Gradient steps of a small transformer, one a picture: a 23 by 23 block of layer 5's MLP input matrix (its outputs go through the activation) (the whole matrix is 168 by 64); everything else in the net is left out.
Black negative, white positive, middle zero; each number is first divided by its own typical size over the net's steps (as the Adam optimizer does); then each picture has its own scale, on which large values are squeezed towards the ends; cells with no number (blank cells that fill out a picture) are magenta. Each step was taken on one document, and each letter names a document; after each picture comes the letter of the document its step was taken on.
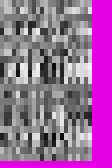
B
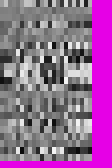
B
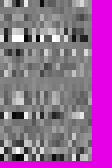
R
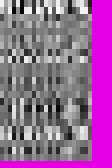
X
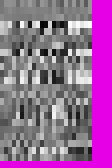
B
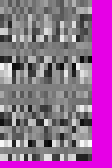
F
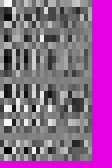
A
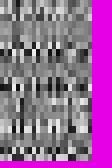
X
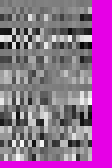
F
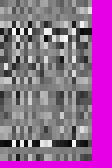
F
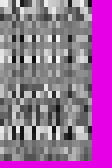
X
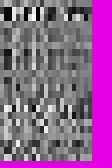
A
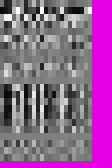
A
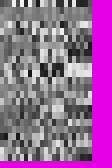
B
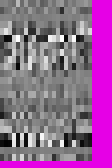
F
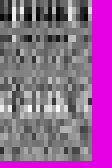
X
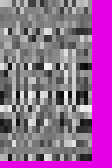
F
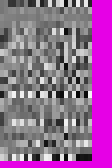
B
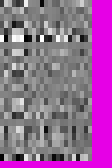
R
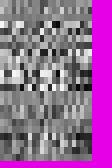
B
